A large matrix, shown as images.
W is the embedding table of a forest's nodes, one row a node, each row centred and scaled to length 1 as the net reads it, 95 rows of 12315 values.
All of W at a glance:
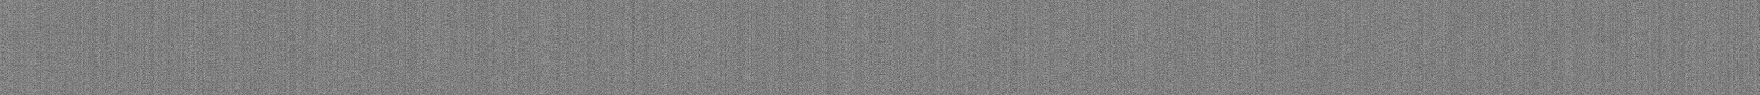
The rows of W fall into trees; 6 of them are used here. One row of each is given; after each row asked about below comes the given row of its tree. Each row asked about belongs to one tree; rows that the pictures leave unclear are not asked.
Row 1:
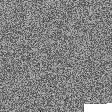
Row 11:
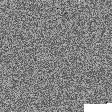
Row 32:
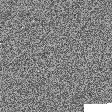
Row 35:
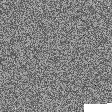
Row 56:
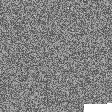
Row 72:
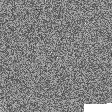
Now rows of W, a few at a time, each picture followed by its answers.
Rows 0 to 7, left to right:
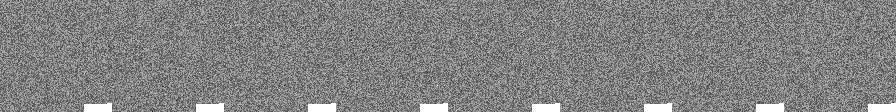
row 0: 56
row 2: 72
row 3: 11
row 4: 32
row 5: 11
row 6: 72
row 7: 35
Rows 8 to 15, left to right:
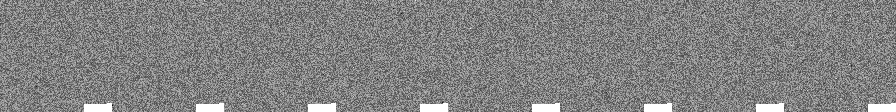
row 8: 72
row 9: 56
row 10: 32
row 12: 32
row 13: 56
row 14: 35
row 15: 1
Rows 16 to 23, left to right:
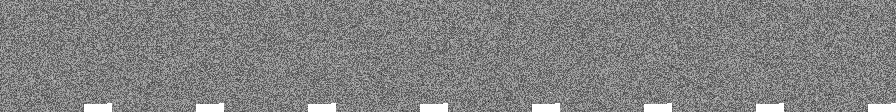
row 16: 56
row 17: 72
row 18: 11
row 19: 56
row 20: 1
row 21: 32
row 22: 72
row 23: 56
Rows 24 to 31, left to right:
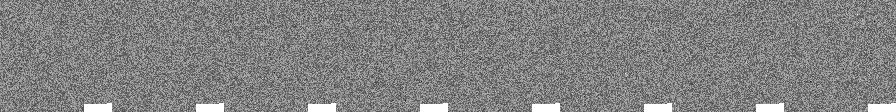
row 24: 1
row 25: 35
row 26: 72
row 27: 72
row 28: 56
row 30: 32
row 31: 35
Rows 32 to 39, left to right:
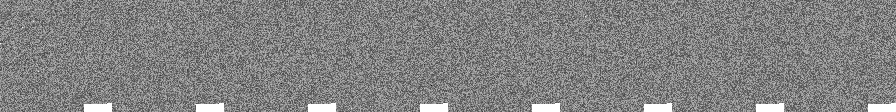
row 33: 56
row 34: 32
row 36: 32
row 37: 72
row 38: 35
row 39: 35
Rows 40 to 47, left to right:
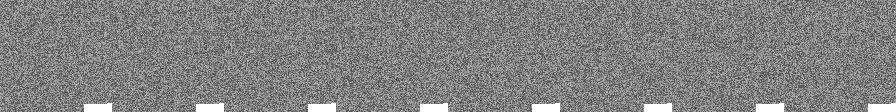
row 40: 32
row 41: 56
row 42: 56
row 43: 72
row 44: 32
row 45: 11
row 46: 11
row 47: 35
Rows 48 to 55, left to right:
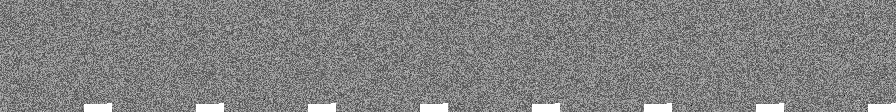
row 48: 32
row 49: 11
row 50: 11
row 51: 1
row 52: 35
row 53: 72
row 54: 56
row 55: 11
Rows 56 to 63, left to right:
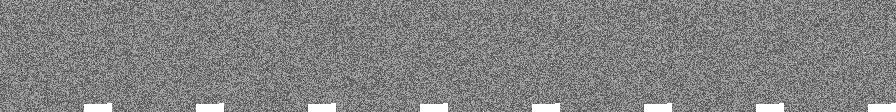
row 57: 35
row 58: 1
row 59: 72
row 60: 32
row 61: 56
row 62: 56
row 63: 32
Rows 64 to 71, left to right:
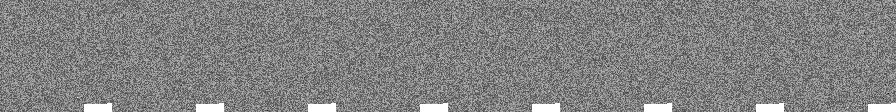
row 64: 56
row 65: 35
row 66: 11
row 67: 32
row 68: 56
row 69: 32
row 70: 35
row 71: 56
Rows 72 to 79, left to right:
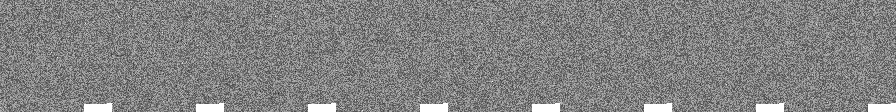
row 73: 35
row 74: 56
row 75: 11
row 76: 35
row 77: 1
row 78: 35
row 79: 1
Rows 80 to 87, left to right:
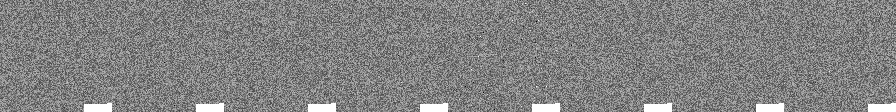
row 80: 72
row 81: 32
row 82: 11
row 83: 56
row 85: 11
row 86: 1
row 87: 11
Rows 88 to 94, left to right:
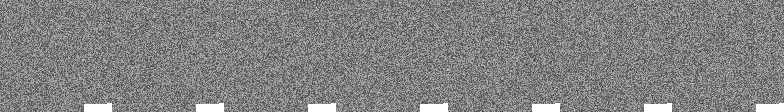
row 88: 56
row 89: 32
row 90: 32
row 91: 72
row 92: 35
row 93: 1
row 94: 11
